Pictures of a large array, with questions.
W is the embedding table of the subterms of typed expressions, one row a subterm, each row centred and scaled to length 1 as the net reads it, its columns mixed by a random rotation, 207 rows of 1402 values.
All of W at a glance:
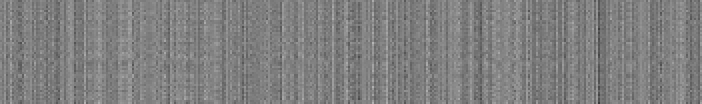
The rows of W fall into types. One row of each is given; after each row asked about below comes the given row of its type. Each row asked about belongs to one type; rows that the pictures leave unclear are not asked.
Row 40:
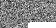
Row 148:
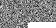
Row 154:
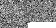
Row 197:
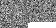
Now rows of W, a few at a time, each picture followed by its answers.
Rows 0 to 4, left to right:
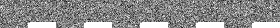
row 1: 40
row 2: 148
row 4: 154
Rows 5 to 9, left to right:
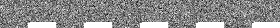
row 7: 197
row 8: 197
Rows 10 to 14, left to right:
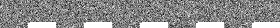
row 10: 148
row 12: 148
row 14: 40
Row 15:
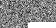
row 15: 148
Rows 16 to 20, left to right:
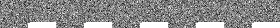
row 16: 197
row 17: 197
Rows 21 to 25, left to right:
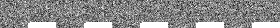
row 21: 40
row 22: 154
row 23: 197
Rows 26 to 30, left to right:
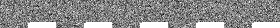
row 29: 40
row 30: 148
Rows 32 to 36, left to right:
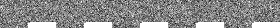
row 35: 154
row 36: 40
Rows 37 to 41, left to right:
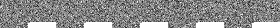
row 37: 148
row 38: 148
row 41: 197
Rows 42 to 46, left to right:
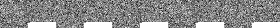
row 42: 154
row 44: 197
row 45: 154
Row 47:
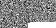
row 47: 197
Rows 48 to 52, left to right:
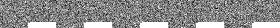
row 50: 148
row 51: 197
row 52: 197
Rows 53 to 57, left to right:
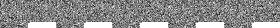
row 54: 40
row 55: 148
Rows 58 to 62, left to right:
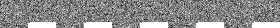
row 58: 197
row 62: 40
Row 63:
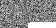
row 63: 197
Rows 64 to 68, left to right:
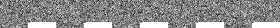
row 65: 154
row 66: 148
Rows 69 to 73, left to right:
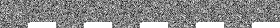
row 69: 197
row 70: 148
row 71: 148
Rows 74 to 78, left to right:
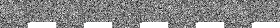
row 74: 154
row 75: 197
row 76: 197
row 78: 154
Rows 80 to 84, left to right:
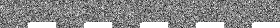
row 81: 154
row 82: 197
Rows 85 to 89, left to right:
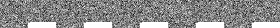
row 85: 148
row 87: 148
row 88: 154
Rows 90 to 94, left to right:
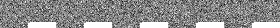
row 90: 148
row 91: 148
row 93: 197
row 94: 154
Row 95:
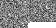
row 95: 148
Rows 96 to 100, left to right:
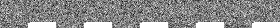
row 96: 197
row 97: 148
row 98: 148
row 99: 154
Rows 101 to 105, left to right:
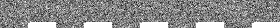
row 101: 40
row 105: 154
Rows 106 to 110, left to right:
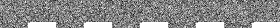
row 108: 148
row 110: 154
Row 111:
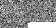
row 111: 154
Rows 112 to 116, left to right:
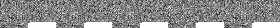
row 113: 197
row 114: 197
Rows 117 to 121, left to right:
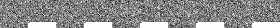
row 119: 154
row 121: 148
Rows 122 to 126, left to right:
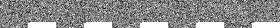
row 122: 148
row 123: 197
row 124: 40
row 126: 154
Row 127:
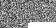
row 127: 40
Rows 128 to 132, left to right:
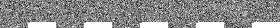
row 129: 148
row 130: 197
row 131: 40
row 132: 154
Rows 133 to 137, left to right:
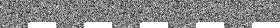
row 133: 148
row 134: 148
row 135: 148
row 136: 40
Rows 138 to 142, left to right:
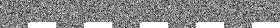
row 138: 148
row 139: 197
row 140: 148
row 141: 148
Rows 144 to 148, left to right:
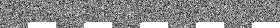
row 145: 154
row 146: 197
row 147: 148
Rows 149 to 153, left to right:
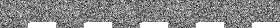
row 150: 154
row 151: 154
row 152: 154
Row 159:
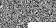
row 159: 148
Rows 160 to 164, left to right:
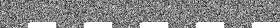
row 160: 40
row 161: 148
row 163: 148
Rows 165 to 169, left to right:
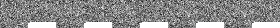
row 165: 40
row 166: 154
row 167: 154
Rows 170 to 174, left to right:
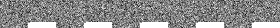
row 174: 148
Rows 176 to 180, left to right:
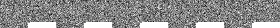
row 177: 154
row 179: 148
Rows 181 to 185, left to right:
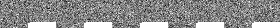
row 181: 197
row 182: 40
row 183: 197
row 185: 40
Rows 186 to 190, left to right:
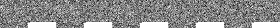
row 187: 154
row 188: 197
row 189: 148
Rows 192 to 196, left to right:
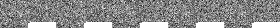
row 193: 40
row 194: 154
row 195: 197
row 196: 197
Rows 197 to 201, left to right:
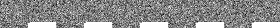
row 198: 197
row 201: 148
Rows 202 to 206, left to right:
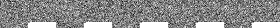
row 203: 154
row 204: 148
